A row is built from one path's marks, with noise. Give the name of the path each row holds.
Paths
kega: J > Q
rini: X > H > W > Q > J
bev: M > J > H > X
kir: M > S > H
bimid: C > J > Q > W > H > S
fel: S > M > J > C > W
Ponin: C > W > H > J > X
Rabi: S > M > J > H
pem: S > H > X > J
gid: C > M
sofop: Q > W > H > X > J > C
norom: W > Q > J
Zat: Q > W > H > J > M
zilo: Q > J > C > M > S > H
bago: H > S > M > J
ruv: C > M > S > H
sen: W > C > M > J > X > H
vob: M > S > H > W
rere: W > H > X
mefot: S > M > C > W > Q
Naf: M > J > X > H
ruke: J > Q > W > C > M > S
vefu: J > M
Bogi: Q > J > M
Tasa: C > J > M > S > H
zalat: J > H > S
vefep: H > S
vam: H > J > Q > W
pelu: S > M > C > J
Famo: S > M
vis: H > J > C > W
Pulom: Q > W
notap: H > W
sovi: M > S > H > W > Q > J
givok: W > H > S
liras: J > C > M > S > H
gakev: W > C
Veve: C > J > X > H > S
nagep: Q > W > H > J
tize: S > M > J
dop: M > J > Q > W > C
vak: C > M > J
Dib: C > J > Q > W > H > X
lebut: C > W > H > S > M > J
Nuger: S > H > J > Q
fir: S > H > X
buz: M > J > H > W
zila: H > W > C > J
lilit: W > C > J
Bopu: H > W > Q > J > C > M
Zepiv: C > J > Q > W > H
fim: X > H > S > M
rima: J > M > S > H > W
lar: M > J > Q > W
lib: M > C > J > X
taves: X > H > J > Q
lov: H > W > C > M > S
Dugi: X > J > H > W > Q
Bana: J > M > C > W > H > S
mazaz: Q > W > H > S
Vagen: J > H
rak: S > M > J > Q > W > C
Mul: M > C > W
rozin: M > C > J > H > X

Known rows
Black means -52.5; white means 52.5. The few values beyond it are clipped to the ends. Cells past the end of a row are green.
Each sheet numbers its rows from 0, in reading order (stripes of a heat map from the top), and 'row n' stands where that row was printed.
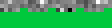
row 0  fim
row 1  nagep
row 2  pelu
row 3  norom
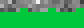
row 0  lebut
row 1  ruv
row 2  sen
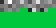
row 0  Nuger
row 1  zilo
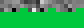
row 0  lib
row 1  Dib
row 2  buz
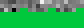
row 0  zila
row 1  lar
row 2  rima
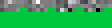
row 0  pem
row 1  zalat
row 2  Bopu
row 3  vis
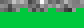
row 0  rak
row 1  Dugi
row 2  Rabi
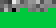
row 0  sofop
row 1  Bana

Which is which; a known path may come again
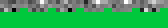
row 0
zila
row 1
Dugi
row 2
vis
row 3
vam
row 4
Pulom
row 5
bimid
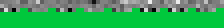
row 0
pelu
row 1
givok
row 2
lilit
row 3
rere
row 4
sovi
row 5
Tasa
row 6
liras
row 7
vob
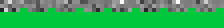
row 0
zilo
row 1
Naf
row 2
Bana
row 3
bev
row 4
bago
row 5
Ponin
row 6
zalat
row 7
Vagen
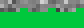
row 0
lebut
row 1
mefot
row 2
fim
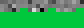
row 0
buz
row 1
rozin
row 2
gid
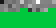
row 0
taves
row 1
kir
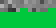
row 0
Rabi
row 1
gakev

